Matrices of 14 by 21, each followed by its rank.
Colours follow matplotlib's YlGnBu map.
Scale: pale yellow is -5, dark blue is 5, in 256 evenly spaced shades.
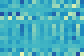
three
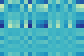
one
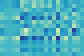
two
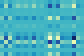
one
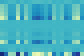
one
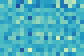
three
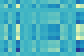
one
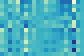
two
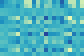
two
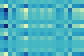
one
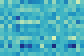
three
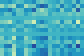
two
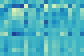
two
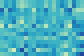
three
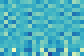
three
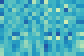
three
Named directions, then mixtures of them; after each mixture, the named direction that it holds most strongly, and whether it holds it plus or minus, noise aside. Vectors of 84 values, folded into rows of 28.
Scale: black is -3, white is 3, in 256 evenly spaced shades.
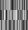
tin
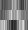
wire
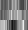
wire, plus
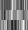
wire, plus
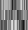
wire, minus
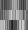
wire, plus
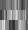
wire, plus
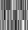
tin, minus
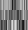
wire, minus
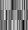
tin, plus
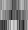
wire, minus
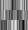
wire, minus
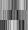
wire, minus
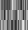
tin, minus
